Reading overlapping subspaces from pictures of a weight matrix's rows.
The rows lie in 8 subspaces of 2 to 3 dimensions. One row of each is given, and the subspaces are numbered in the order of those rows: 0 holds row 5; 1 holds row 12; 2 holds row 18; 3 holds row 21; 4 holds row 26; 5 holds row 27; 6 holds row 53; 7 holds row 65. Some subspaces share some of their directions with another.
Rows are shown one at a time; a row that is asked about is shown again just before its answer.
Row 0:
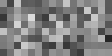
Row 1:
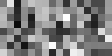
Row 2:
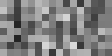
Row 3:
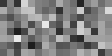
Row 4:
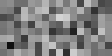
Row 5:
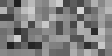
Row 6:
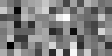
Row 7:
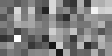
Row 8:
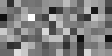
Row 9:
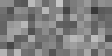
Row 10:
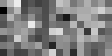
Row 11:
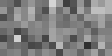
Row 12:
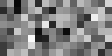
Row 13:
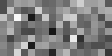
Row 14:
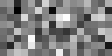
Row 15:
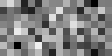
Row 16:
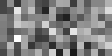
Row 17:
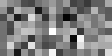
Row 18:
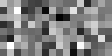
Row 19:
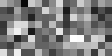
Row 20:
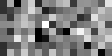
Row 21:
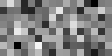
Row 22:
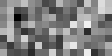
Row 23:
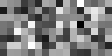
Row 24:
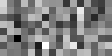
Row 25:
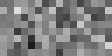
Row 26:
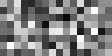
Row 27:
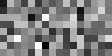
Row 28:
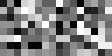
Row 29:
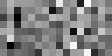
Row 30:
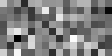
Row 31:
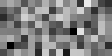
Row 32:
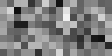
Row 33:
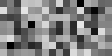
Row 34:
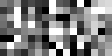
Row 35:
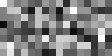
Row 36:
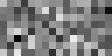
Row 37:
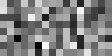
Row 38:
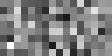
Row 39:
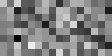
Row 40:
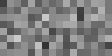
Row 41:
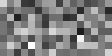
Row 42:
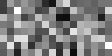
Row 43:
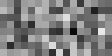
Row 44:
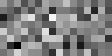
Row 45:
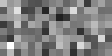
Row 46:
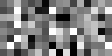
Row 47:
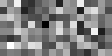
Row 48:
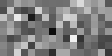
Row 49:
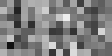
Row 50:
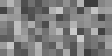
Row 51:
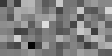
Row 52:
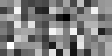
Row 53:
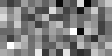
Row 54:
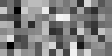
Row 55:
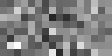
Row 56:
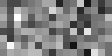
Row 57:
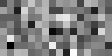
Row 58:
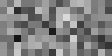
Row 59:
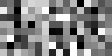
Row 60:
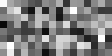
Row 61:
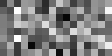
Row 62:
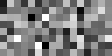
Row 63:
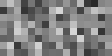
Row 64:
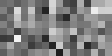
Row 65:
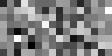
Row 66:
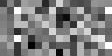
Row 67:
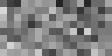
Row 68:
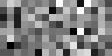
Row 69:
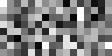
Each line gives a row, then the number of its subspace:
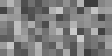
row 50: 3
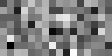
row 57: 5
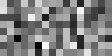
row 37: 5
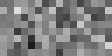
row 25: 1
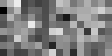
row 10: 6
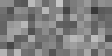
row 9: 7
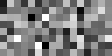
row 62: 5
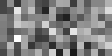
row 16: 1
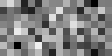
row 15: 3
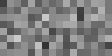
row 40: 5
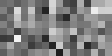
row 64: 0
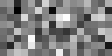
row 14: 1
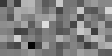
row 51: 4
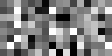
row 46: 1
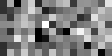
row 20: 1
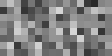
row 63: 3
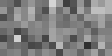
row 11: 0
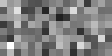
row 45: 2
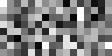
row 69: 5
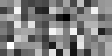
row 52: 4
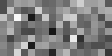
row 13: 4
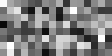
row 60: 2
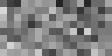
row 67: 6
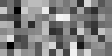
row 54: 2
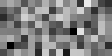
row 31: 6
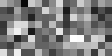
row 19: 7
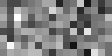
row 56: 6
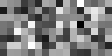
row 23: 1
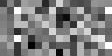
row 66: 1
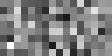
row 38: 0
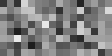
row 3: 7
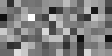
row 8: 3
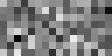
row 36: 7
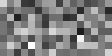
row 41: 4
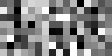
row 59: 2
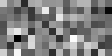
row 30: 7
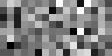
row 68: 6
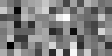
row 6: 0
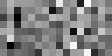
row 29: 6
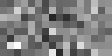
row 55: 3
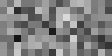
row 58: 4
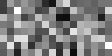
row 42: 0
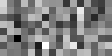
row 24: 5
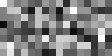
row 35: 2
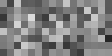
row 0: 3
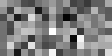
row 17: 4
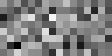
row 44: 3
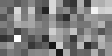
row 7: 0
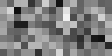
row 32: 7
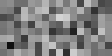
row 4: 6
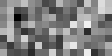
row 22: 6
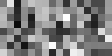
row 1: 3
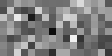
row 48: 4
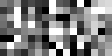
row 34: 0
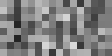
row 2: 5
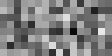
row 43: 2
